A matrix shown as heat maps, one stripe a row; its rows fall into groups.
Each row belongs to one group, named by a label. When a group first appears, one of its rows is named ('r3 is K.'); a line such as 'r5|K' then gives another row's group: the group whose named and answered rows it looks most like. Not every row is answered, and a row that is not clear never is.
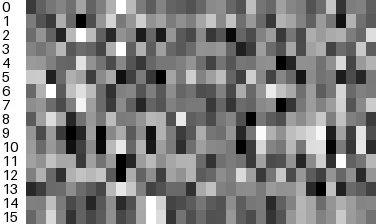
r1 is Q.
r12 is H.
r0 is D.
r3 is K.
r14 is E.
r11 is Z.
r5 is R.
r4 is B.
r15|E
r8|E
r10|K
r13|D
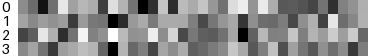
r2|E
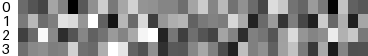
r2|E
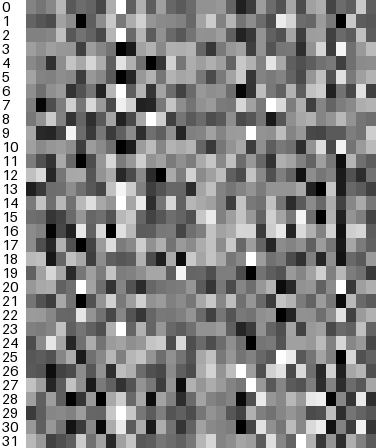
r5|Z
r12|R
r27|R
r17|Q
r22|B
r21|Q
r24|E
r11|Q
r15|D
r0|K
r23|K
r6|K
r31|D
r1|Q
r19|E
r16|D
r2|K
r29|D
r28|K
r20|B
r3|Z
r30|K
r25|Q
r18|R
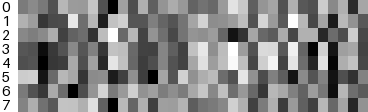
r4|D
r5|R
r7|H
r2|K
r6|Q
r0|H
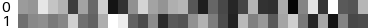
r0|Z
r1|D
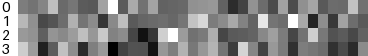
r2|R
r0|K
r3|R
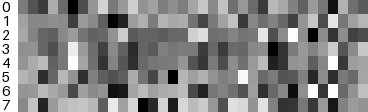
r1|Z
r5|R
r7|R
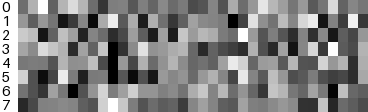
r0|B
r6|Q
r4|H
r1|K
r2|R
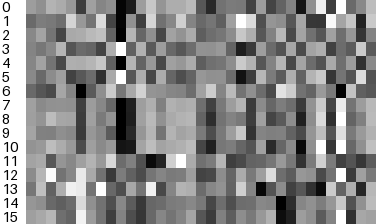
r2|H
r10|Z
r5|K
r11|R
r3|K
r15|B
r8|Z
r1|H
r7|Z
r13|H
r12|B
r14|B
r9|Z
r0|Z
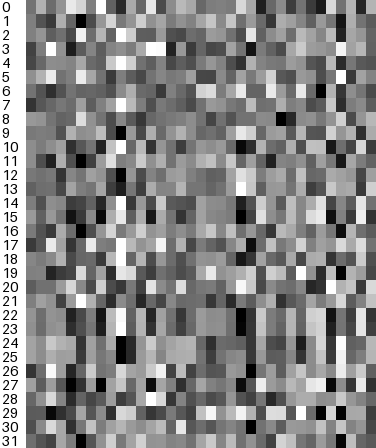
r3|E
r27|K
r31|Q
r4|D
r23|K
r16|Q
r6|D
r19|D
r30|E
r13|H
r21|B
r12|H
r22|K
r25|Z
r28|E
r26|E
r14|K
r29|D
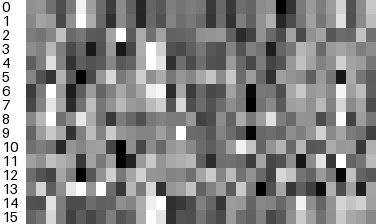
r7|E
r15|E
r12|Q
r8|B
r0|B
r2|K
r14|E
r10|H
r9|E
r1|B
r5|Q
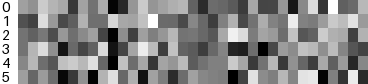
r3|E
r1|E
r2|H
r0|Z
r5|K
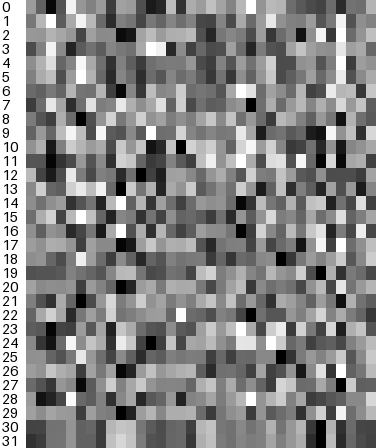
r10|R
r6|H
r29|Z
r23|D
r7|E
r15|B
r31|D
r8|Q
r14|K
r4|B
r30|D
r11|D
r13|H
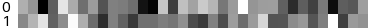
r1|B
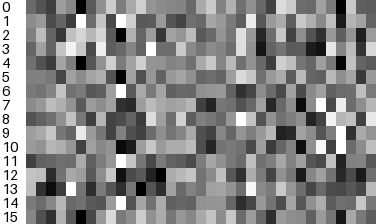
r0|Q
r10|Z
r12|R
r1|D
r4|Q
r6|K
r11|D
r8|H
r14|K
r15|Q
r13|R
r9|B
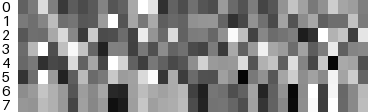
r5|E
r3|B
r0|E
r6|Z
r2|H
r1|K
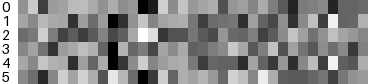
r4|Z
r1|Z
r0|R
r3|H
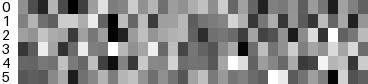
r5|Q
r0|Q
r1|H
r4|H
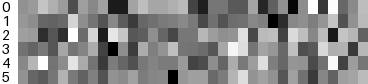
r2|D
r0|Z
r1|B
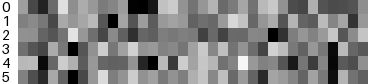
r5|Q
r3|Q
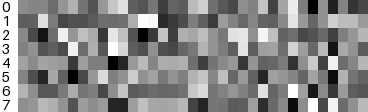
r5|Q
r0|D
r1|E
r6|D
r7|Z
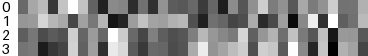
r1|Z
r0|B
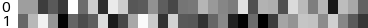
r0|D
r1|E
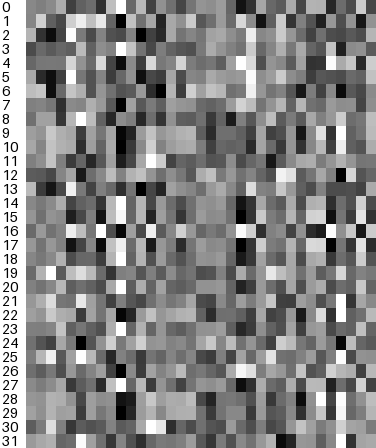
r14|K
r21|B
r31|B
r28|Z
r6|R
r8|B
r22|Z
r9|Z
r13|R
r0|K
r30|E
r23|K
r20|K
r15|K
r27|K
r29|Z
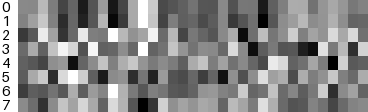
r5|B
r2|E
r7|R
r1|E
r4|Q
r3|H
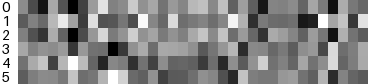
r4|B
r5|D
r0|Q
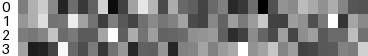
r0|E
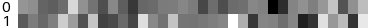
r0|B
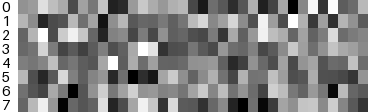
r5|R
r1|D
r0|Z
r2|B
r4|K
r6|Q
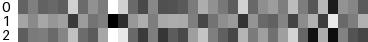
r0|D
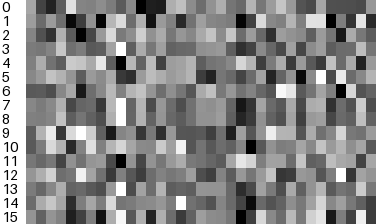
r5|Z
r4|H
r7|K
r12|B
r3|K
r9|B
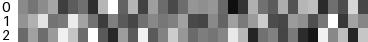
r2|H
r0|K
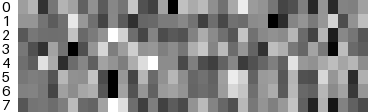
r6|H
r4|E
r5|H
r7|D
